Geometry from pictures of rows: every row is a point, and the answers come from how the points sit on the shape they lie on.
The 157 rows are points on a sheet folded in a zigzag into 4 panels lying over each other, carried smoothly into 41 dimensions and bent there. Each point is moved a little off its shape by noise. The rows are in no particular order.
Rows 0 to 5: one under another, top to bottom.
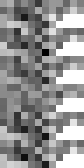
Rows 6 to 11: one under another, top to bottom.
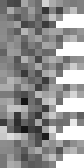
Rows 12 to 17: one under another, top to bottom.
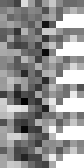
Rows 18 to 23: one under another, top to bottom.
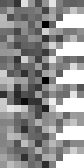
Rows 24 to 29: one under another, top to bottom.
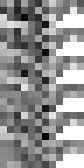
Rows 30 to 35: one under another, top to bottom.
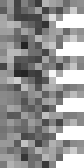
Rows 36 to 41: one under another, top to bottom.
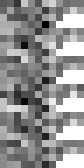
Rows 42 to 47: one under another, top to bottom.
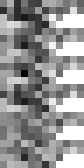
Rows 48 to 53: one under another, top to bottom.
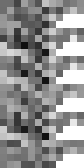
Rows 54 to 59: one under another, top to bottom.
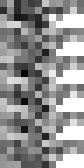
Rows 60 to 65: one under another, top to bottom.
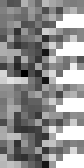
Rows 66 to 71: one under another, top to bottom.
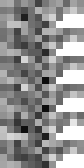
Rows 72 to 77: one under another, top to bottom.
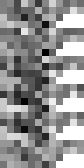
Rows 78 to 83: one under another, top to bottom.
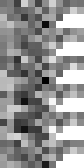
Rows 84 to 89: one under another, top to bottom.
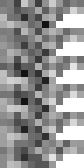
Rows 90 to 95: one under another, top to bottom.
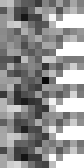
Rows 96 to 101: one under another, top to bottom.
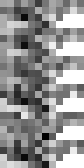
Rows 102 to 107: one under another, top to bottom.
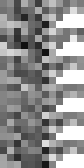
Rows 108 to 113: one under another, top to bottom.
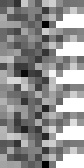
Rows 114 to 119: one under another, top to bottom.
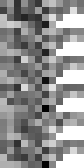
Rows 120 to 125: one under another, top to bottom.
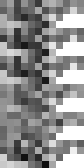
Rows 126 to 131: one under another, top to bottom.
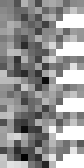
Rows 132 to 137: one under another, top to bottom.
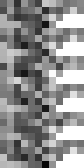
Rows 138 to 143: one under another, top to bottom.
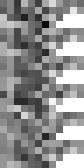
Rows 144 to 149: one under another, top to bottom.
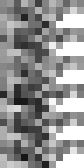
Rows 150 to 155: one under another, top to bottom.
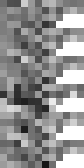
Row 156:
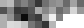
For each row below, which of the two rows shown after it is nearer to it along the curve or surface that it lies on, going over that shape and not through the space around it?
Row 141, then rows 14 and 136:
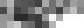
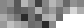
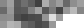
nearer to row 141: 136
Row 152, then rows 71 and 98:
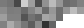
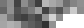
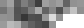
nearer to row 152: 98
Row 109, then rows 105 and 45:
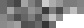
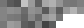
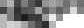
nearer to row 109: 105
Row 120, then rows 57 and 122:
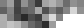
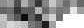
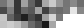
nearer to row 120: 57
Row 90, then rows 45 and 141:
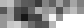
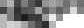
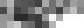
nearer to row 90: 141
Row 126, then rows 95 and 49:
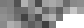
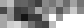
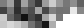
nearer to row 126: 95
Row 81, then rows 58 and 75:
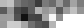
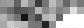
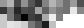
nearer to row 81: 58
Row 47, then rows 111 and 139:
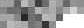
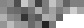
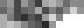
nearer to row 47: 111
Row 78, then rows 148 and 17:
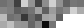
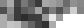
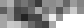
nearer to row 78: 148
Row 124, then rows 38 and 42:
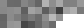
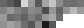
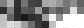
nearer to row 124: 38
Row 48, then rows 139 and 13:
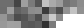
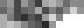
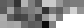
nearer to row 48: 139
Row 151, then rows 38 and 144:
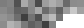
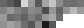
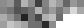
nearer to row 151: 144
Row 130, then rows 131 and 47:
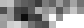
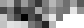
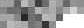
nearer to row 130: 47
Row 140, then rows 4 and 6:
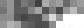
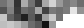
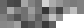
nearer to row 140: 6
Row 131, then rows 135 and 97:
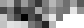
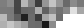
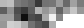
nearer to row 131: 135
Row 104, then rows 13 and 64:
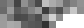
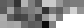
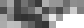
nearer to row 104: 64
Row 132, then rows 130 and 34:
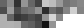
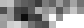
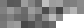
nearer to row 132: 34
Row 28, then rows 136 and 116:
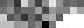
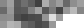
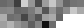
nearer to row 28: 116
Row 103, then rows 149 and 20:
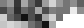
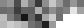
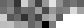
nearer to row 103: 20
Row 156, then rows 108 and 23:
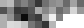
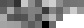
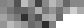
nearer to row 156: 23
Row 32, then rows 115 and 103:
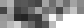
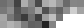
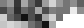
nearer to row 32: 115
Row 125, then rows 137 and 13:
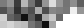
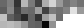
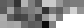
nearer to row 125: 137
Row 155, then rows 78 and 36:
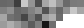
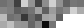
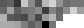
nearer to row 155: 78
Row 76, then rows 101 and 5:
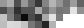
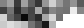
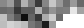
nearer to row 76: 5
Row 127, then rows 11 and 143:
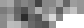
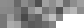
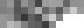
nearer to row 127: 11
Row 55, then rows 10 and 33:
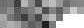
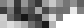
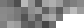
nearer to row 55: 33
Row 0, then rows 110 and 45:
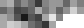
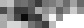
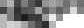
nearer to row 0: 110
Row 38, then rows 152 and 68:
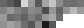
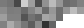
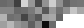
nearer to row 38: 68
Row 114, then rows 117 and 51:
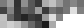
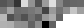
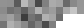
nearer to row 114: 117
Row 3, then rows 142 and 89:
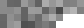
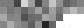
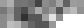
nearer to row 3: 89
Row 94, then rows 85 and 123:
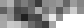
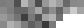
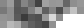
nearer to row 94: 123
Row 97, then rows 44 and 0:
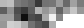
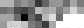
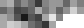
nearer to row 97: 44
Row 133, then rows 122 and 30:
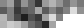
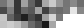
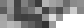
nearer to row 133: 30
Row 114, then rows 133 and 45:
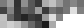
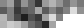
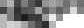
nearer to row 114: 45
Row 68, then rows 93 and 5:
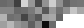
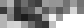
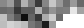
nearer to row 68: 5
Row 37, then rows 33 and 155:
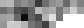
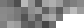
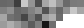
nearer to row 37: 33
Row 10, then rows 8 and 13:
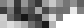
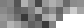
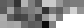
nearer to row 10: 13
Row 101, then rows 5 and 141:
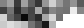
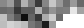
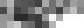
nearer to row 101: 5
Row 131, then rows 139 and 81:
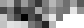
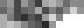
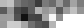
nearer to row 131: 139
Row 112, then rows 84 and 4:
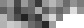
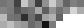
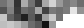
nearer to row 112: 84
